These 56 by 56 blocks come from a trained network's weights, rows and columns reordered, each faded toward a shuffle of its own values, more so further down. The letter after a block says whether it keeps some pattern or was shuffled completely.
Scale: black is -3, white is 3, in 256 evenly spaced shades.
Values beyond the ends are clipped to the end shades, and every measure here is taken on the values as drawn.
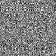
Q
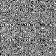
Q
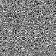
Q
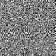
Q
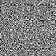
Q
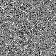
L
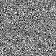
Q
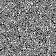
L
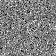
L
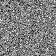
L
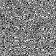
Q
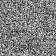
L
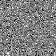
Q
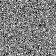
L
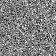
L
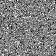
L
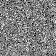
L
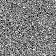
L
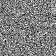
L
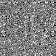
Q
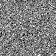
Q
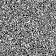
L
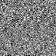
Q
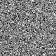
Q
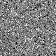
L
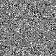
Q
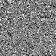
Q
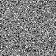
Q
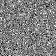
Q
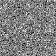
Q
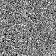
Q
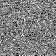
Q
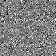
Q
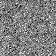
L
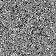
L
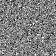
L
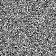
L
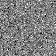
Q
